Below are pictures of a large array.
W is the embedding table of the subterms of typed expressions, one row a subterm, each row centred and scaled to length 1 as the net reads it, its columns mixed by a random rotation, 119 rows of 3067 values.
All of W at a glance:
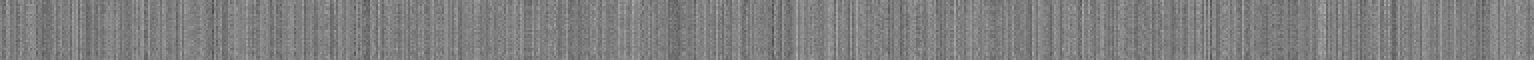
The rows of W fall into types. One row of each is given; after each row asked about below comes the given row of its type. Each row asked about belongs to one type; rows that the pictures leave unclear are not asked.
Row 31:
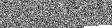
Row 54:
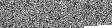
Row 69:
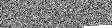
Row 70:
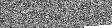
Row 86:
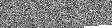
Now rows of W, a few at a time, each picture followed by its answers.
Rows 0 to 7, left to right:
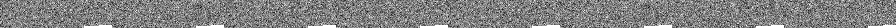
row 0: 69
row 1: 54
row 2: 69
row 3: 69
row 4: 69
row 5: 54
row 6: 31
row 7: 86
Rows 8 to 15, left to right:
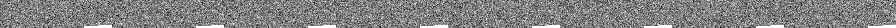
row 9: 69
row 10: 69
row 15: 69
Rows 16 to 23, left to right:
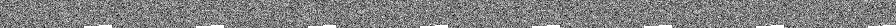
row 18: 86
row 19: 70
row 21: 69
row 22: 70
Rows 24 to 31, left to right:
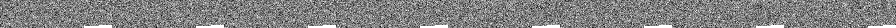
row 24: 69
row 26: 69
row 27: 70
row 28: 54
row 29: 86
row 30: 54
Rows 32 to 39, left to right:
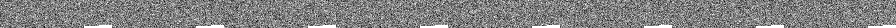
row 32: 86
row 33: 31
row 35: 86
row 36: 70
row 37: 86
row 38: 31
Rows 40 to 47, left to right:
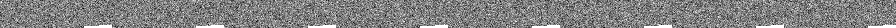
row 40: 70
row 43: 31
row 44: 31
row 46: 70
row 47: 86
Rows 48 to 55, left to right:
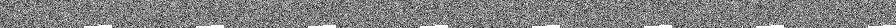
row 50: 54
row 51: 31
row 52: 86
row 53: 86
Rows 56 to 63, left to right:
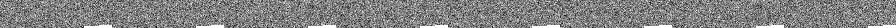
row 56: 86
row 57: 86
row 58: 54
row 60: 69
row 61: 69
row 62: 54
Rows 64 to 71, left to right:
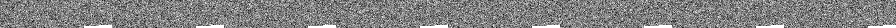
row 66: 86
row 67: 70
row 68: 70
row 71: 31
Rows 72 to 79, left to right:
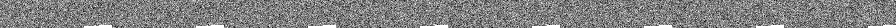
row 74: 70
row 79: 86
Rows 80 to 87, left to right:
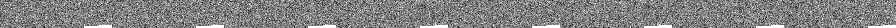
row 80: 86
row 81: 86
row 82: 86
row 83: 54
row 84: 70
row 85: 54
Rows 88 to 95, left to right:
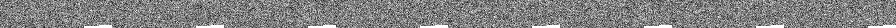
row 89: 54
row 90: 86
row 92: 70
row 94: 70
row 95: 31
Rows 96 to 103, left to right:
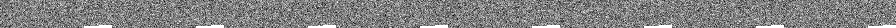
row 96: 69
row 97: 31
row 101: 70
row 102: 31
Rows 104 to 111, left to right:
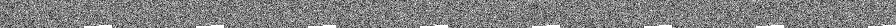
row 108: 54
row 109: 86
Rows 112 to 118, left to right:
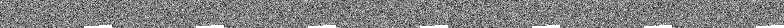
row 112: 70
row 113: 69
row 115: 69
